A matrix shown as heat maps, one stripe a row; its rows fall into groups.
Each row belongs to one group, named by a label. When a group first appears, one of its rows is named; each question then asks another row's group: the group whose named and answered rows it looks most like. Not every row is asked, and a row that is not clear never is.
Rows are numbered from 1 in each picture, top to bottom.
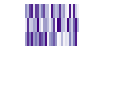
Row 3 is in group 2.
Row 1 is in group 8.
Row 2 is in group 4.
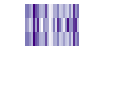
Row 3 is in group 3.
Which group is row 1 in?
3
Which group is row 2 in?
4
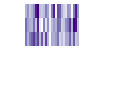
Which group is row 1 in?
4
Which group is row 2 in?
4
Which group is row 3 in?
3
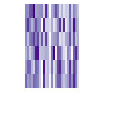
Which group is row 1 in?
3
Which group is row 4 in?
4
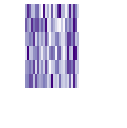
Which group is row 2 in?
2
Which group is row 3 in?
3
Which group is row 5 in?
3
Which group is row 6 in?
8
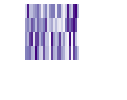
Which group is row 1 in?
4
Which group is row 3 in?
8
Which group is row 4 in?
8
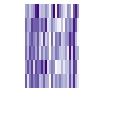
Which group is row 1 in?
4
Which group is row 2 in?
2
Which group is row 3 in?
8
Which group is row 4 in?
3
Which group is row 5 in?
2
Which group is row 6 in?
8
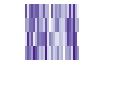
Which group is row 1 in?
8
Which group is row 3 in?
2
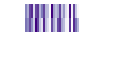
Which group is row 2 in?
8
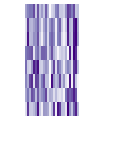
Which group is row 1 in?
3
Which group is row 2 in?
4
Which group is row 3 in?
4
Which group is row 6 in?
8
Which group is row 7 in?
2
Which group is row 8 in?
4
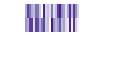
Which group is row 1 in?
8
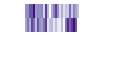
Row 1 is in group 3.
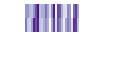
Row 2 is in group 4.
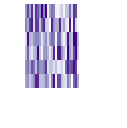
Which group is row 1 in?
2
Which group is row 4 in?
4
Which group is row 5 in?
2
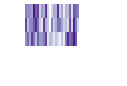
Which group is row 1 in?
3
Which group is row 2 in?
8
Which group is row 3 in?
2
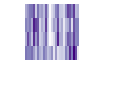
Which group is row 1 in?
3
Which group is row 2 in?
3
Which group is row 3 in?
3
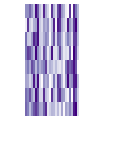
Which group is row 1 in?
8
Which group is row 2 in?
4
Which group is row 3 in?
4
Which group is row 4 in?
8
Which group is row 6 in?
4
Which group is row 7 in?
8
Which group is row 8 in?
2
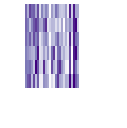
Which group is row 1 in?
3
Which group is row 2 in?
2
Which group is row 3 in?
3
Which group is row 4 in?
4
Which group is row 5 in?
8
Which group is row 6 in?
3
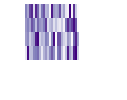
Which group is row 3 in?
4
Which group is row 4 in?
4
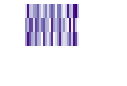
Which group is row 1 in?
4
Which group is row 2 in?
8
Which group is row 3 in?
8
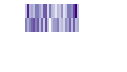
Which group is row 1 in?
2
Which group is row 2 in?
3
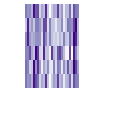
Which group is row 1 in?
3
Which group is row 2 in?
2
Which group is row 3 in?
2
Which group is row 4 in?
8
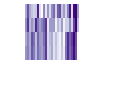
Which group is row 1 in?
4
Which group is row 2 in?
2
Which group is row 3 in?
2
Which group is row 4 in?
2
